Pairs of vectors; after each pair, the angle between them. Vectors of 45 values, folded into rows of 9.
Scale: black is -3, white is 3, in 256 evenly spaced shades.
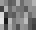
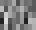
nearly opposite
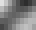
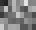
partly opposed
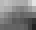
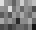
partly aligned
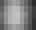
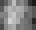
nearly parallel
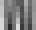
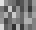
partly aligned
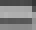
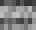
nearly parallel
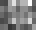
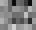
nearly opposite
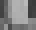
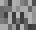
orthogonal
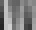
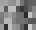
orthogonal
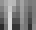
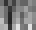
nearly opposite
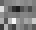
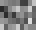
partly opposed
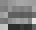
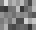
partly aligned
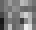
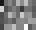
partly aligned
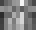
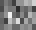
orthogonal
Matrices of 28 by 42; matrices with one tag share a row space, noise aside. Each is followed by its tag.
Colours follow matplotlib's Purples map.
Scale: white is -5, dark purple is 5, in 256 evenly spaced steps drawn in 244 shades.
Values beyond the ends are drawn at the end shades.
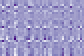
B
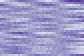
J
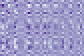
B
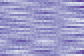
J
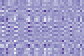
B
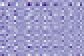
B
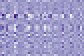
B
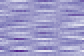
J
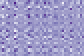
B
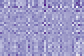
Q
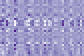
B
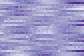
J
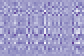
Q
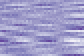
J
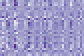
B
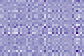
Q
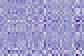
Q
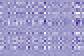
Q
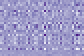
Q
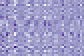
B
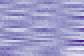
J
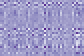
Q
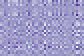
Q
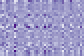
B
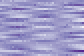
J
